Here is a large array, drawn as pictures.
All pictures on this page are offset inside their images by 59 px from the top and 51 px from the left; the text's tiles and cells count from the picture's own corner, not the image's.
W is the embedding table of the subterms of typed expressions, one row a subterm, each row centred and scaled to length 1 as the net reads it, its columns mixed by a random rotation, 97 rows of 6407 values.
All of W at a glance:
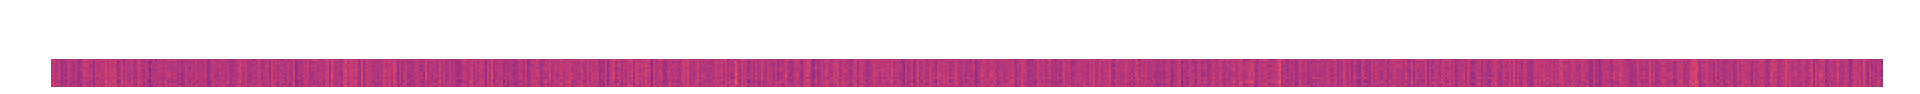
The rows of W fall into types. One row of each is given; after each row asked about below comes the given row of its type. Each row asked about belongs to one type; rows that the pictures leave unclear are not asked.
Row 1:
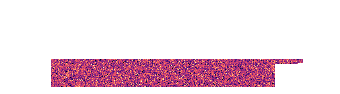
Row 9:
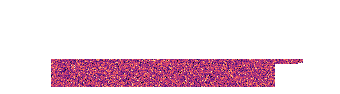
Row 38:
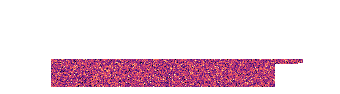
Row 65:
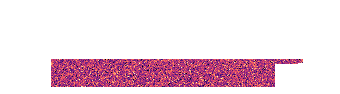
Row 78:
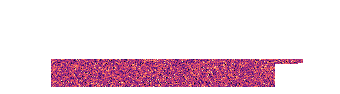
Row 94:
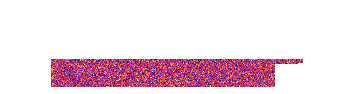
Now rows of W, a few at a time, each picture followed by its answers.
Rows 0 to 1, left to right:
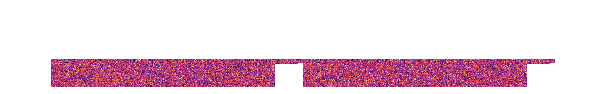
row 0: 1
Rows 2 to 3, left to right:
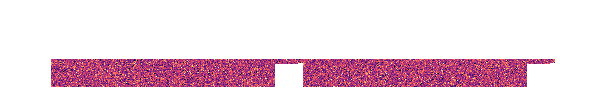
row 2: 38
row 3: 65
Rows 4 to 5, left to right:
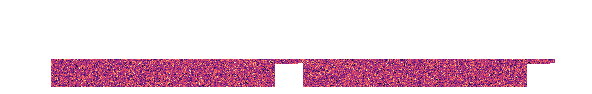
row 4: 65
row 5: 38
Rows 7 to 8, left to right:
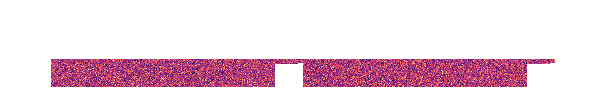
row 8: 65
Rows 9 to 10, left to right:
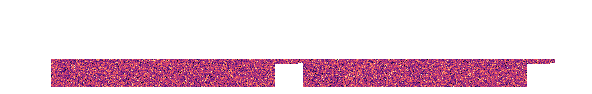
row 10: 38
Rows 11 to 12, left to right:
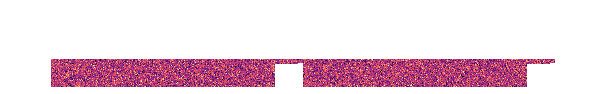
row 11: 1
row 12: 9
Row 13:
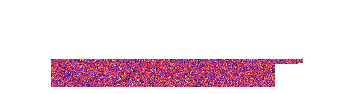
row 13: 94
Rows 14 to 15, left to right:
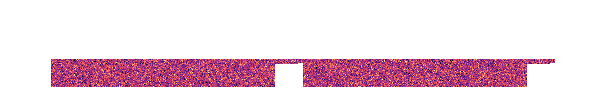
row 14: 78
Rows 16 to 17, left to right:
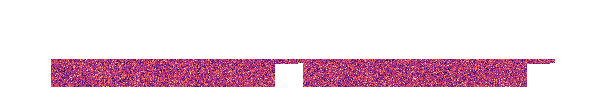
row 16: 38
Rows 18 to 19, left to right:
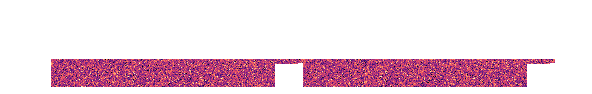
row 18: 65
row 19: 65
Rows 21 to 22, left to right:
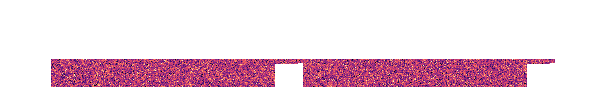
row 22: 1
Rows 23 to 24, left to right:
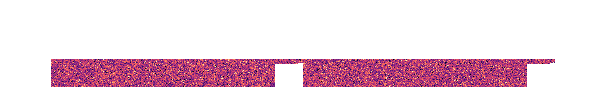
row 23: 65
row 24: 9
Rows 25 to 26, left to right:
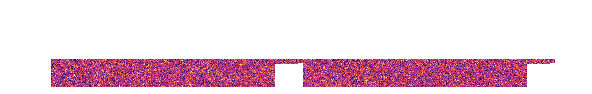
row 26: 9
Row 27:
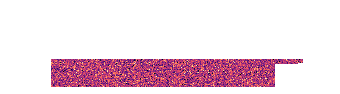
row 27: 38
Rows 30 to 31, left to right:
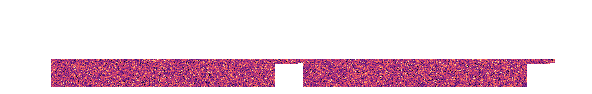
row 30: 78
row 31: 65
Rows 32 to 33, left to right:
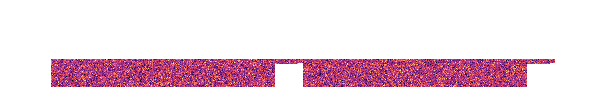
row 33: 78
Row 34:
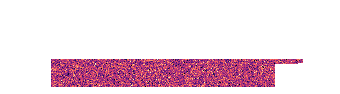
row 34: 78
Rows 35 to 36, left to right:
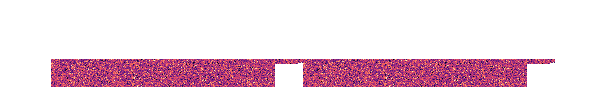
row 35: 9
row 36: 9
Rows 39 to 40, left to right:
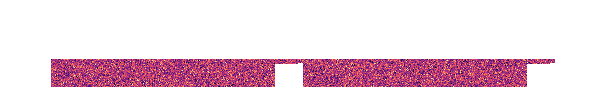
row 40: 38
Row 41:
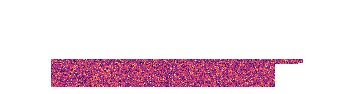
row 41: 38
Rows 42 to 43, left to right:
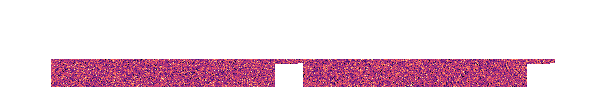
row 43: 9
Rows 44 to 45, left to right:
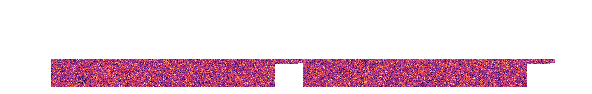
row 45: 65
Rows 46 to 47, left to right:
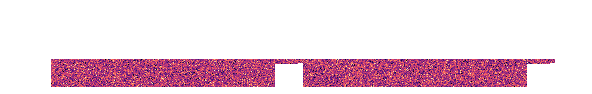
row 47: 38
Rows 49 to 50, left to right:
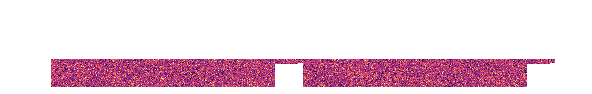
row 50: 94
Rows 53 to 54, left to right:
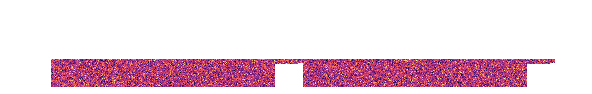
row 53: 9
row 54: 78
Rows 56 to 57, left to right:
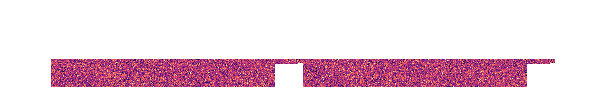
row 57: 38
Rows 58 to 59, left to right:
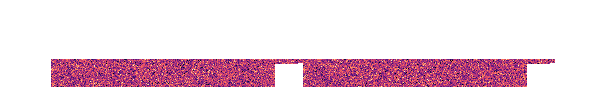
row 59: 94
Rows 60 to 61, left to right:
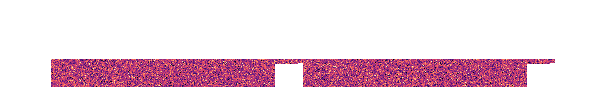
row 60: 9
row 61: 94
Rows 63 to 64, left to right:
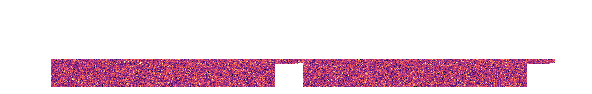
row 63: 65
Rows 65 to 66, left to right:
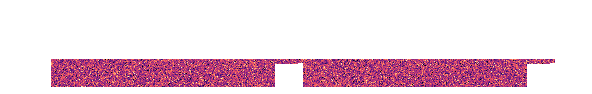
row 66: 9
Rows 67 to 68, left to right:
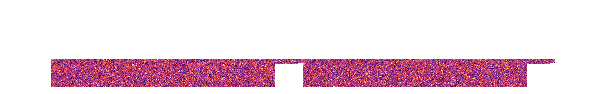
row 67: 78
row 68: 65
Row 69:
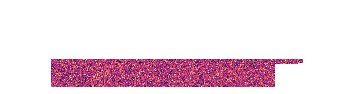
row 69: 38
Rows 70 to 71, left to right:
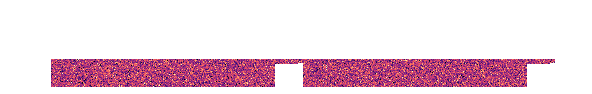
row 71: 9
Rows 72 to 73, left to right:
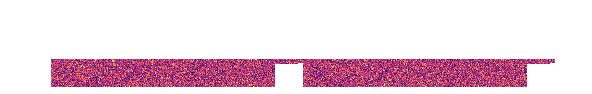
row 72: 94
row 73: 94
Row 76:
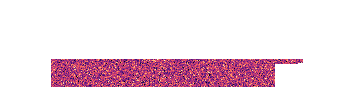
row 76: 78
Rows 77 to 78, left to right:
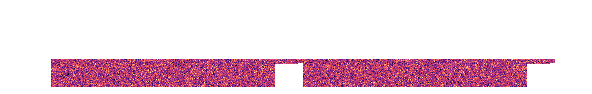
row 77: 78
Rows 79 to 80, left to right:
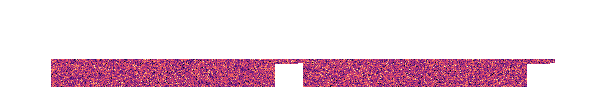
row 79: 78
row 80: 38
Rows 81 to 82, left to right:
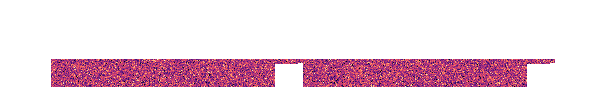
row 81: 78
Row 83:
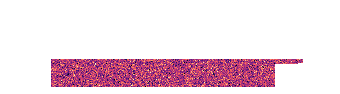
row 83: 78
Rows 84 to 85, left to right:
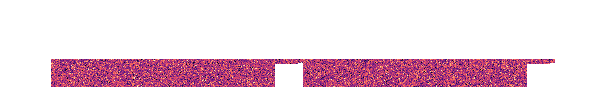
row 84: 9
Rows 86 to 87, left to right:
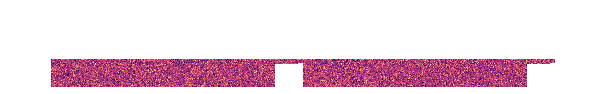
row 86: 78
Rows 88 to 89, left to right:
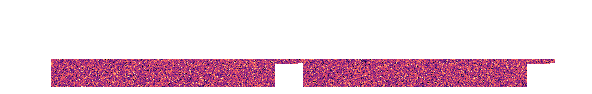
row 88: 65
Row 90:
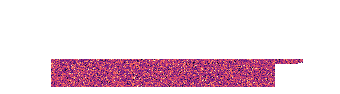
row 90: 9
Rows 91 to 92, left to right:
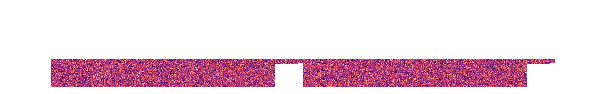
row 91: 38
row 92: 1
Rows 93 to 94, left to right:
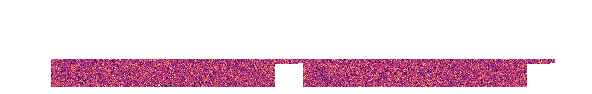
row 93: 9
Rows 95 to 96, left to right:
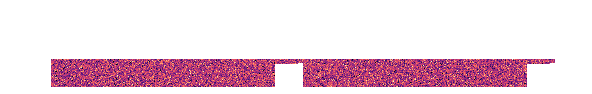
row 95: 65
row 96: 1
